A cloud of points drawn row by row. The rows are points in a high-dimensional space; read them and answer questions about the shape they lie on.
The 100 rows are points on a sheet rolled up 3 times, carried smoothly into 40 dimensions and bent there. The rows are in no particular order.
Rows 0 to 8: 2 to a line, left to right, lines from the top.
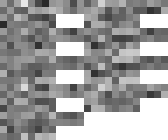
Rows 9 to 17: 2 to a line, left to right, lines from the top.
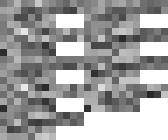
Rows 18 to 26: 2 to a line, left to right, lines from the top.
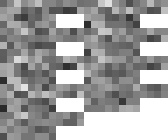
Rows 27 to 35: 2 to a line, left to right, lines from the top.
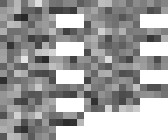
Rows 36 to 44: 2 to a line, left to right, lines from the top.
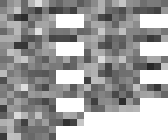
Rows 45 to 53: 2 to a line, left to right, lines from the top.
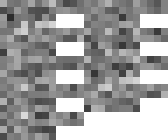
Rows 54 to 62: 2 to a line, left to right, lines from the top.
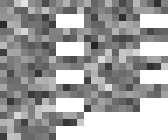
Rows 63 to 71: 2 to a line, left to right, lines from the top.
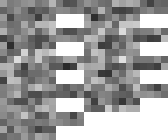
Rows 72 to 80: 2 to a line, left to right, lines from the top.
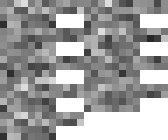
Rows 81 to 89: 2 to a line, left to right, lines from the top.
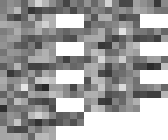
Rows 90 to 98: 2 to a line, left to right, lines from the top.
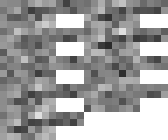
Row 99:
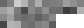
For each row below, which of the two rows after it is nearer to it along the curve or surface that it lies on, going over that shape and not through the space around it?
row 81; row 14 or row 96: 14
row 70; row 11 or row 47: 47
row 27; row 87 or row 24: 24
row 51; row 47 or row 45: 47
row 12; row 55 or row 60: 60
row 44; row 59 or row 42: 59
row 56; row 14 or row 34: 34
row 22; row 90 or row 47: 47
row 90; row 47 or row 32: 47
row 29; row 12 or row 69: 12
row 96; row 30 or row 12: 30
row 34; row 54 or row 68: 68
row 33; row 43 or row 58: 58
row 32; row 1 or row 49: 1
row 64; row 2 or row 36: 36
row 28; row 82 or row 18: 18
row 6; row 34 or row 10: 34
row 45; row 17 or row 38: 17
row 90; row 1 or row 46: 1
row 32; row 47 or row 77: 47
